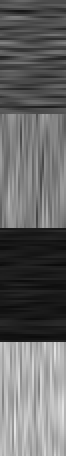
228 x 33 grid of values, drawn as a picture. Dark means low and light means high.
The table splits into 4 rows of 1 panel. Panel 1,1: low, streaked across. Panel 2,1: middling, streaked downward. Panel 3,1: very low, streaked across, faint in contrast. Panel 4,1: high, streaked downward.
